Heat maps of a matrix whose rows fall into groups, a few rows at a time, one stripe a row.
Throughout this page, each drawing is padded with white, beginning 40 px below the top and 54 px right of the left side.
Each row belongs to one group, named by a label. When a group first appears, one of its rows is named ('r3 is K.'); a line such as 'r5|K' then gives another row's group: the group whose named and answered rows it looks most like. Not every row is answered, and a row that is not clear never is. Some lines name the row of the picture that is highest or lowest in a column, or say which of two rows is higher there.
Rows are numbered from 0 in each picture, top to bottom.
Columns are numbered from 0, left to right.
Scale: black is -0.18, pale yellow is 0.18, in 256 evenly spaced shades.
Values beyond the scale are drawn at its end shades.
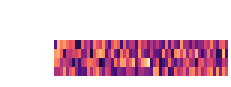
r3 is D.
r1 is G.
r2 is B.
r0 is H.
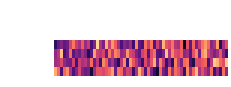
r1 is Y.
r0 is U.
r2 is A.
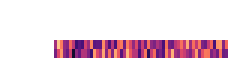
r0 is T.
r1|Y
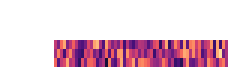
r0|D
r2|B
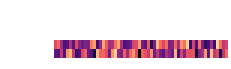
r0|T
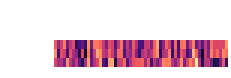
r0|D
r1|D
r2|G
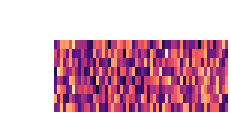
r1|Y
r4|U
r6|Y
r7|U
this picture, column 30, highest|2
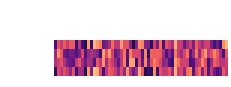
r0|G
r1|A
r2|A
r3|G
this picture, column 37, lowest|1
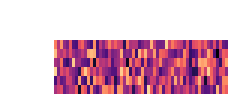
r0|Y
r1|B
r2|A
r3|B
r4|G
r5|T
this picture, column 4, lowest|2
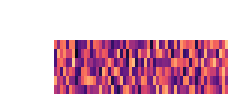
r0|D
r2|A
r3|H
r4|B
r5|D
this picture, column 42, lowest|4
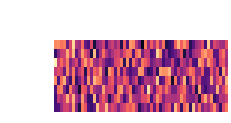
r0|A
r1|H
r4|D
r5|T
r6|H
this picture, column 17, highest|7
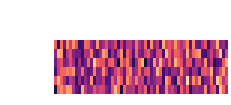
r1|T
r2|G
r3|H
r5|H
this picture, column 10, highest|0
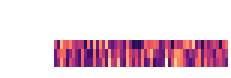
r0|D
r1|Y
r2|Y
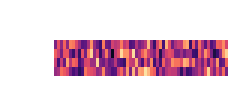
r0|T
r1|B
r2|U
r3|B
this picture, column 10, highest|3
